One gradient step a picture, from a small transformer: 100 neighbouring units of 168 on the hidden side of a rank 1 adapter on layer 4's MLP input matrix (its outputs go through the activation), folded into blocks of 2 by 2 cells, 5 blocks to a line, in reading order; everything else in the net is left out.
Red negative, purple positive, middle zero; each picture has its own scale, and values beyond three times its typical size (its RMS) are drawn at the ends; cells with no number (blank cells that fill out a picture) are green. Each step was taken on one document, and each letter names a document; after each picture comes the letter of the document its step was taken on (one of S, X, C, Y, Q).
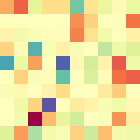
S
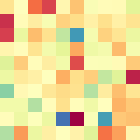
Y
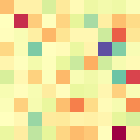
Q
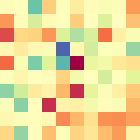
Y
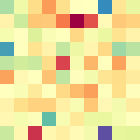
S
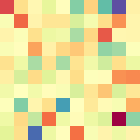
Q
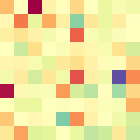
Y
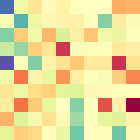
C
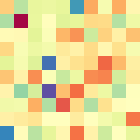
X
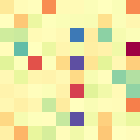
Y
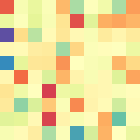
C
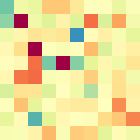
Q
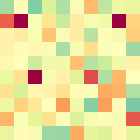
X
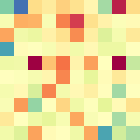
S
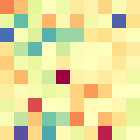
C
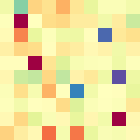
Q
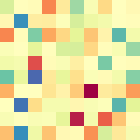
Y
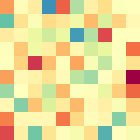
Y
